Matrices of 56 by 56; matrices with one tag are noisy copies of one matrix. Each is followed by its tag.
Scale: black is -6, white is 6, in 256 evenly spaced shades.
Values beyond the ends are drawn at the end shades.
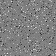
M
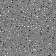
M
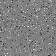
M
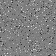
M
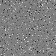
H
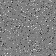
M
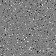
H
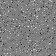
M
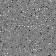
M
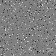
H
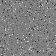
H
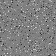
M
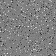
M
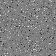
M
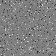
H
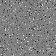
H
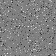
M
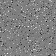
M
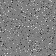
M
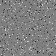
H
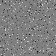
H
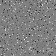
H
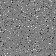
M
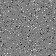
M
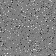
M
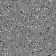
M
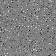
M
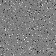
H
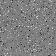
M
